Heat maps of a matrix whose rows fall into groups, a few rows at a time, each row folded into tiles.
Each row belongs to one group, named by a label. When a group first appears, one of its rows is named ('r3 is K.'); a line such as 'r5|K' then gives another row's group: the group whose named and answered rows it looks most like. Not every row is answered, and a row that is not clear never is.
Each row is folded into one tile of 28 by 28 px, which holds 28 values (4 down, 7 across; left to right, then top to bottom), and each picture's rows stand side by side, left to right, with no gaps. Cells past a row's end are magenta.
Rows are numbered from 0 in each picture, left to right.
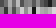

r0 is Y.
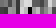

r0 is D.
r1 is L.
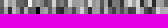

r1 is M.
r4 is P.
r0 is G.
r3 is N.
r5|Y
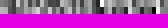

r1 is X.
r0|P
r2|N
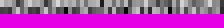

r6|G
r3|N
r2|M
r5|G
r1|M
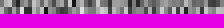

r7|Y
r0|N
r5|Y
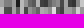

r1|Y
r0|N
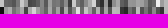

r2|Y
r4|P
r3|N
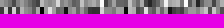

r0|G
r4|L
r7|X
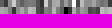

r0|X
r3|Y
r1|P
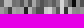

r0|N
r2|G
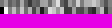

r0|G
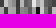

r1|G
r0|N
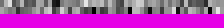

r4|D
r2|X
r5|M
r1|X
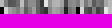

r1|P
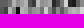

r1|X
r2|Y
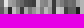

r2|P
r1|X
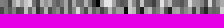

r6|L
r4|L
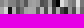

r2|N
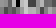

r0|D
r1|X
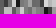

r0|X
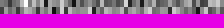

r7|L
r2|G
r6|L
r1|N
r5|X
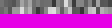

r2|N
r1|Y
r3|X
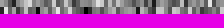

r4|N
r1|M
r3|M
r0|P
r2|N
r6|X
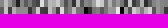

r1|D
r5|L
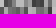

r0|L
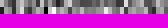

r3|Y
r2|X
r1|D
